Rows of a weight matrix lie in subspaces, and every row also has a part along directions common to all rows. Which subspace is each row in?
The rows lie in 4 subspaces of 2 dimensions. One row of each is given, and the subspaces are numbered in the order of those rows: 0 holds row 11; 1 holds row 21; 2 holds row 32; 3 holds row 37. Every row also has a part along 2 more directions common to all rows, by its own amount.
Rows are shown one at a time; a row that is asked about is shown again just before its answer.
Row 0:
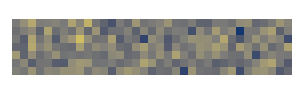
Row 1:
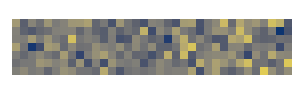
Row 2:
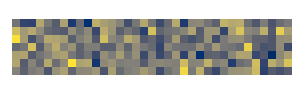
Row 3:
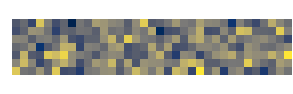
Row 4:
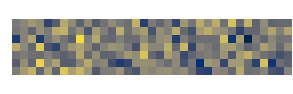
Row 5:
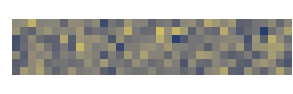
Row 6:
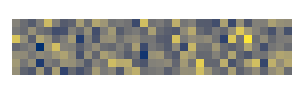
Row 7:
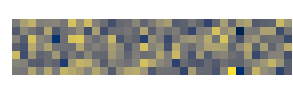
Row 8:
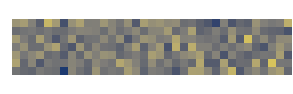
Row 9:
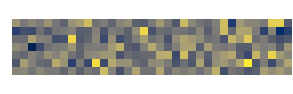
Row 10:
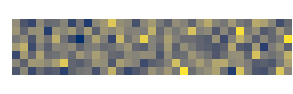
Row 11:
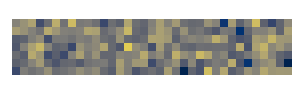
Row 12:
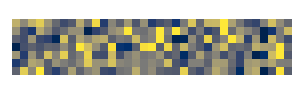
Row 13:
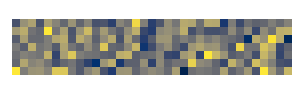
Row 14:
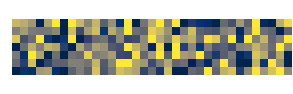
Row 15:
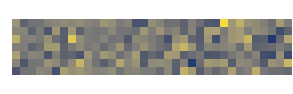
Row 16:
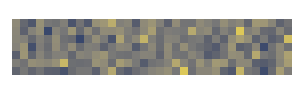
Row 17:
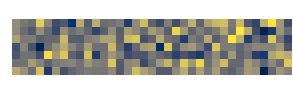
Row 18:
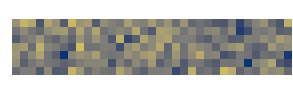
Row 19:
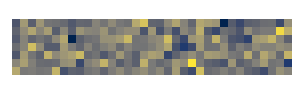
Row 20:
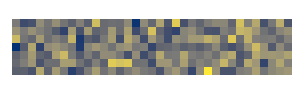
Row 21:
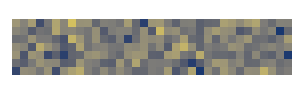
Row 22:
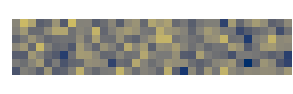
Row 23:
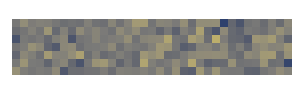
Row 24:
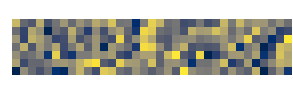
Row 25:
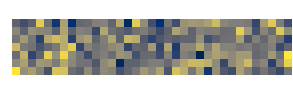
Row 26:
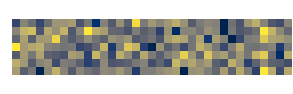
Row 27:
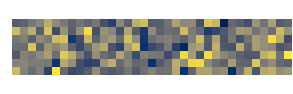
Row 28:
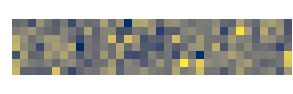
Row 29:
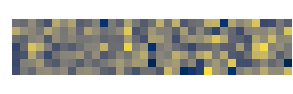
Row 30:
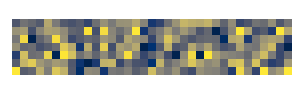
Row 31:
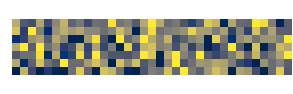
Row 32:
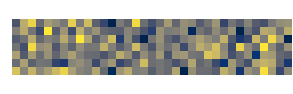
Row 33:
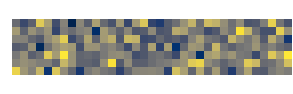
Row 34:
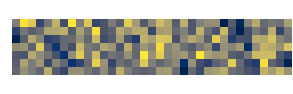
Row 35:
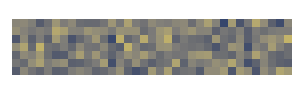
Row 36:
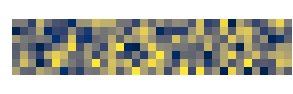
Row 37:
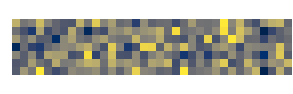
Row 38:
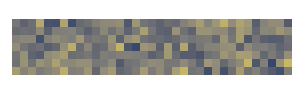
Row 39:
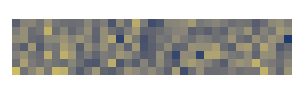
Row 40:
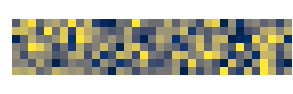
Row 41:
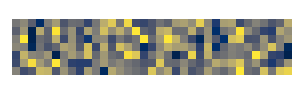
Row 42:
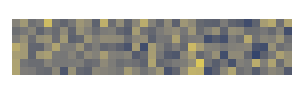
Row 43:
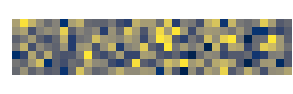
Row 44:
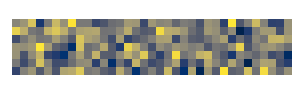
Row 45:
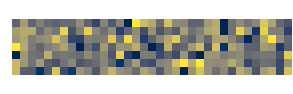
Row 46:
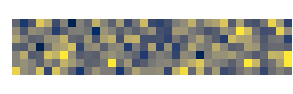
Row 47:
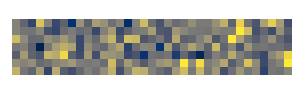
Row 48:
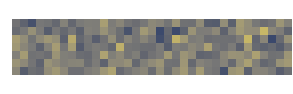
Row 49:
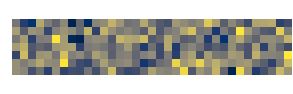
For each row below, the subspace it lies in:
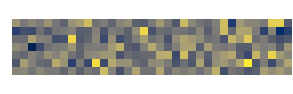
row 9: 1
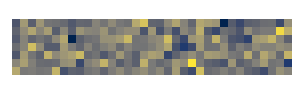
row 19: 1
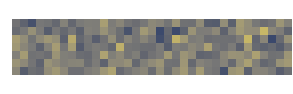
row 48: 3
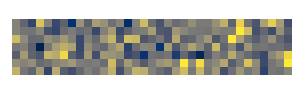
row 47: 3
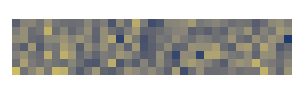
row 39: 2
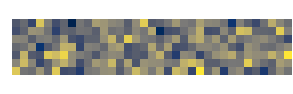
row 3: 1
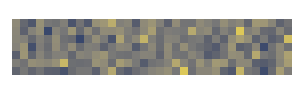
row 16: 2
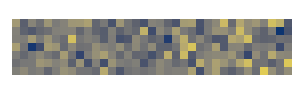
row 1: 1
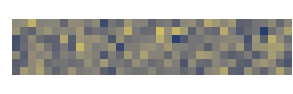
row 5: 3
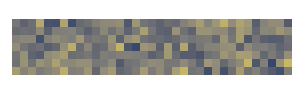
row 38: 0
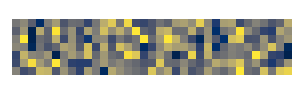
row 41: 2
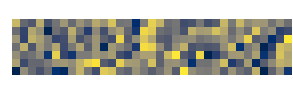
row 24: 2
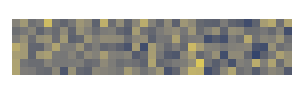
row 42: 0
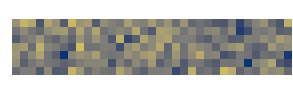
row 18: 0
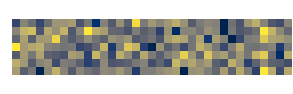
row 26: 3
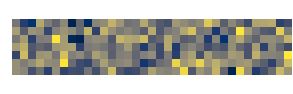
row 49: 2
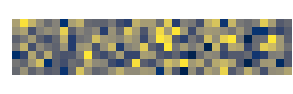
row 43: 3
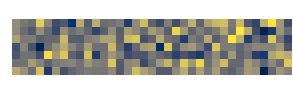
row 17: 3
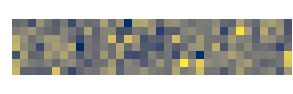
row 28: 3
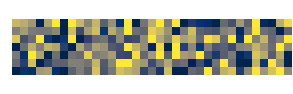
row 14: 0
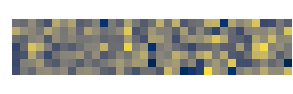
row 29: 0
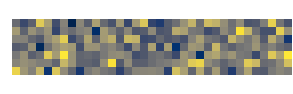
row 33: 3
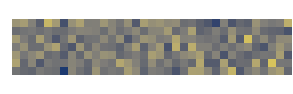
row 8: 0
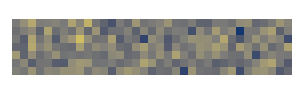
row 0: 2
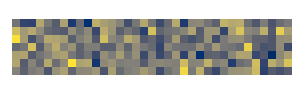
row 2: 1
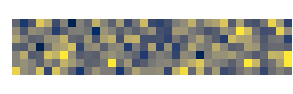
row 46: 3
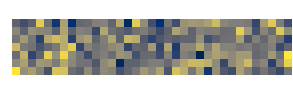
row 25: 0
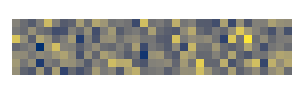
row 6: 0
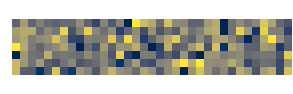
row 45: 3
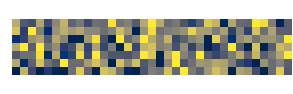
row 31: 2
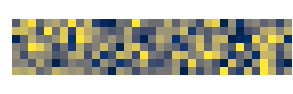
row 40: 2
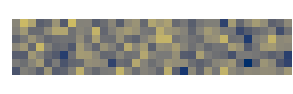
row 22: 3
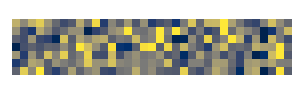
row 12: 3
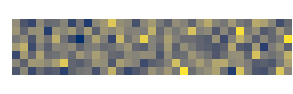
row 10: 2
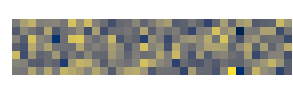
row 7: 2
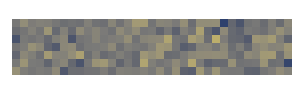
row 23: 1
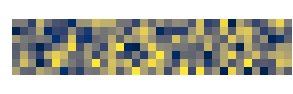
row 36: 1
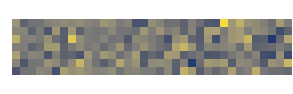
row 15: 1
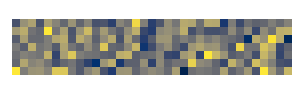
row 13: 2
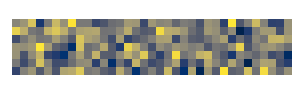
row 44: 1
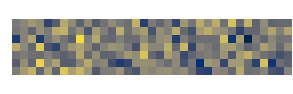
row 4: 0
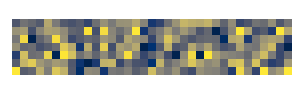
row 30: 2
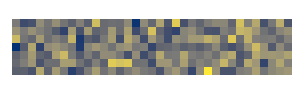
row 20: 0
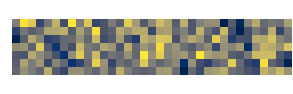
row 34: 1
